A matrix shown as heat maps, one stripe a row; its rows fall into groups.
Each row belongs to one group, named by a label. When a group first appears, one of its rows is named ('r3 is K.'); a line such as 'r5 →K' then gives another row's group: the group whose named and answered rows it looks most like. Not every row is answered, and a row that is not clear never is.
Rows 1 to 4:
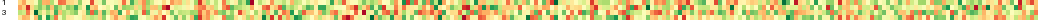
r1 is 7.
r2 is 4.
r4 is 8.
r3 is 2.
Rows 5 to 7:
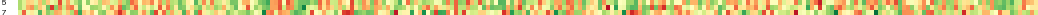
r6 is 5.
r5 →5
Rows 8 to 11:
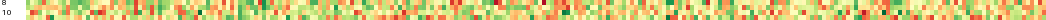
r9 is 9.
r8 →9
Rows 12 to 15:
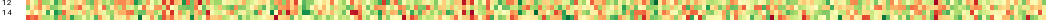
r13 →5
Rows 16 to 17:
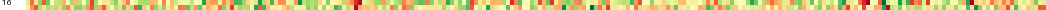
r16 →8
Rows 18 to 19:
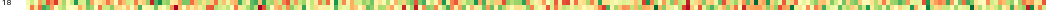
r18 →9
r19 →7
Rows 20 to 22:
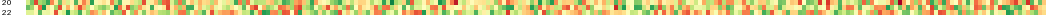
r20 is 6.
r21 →5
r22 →9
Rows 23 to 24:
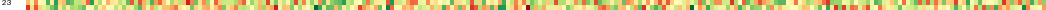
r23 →6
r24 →4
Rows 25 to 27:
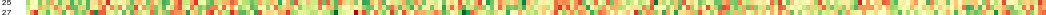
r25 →9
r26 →9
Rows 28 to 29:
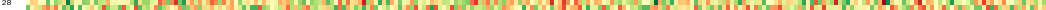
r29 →9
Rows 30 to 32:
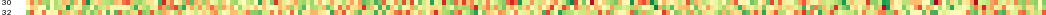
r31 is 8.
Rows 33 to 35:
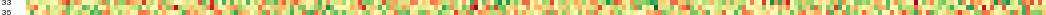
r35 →6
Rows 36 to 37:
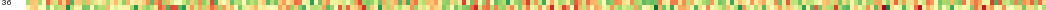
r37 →8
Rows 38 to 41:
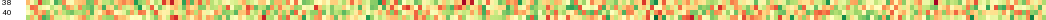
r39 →2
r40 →6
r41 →7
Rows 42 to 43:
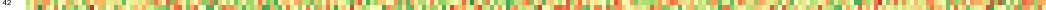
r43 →9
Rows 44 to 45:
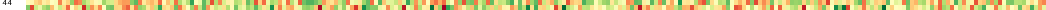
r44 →5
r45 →7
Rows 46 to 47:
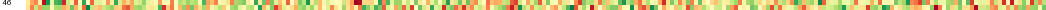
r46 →8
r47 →7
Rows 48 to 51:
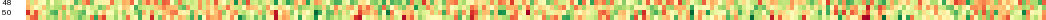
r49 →8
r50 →4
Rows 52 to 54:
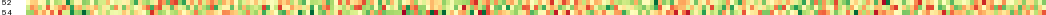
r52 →8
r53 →5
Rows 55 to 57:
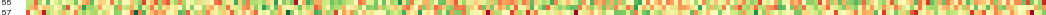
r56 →2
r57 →8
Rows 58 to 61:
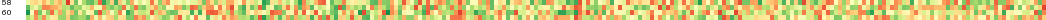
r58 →2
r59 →9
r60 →2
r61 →9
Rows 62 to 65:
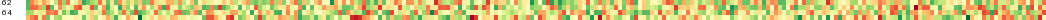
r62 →2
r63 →5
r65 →8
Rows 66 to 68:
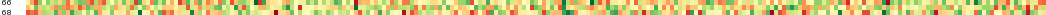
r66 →4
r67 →7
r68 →4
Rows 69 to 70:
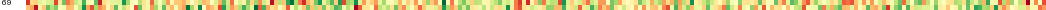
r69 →4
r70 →4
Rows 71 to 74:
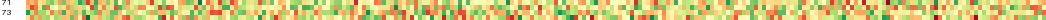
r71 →4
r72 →5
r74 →7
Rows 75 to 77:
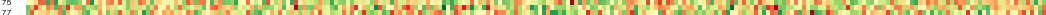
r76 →2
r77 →2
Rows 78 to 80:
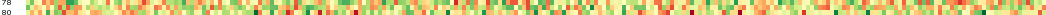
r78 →6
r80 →7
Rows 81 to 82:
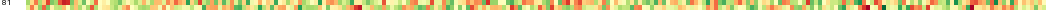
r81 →5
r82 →8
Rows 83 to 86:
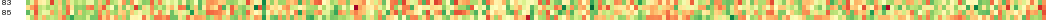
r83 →2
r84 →4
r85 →2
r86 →6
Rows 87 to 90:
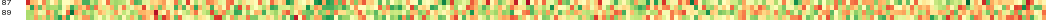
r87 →8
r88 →6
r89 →5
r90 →6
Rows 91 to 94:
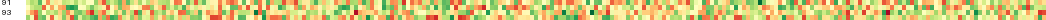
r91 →9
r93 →4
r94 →2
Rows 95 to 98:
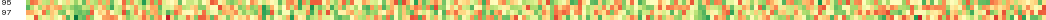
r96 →9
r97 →9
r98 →6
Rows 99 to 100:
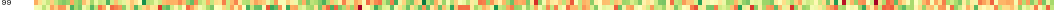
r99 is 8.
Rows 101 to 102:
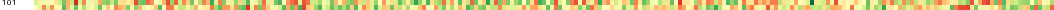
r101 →5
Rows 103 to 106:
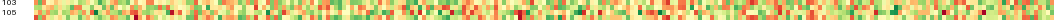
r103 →6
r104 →2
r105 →7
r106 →6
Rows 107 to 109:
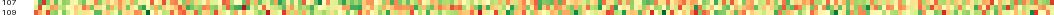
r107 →6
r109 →7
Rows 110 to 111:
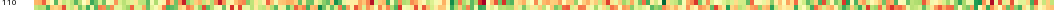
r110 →8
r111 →9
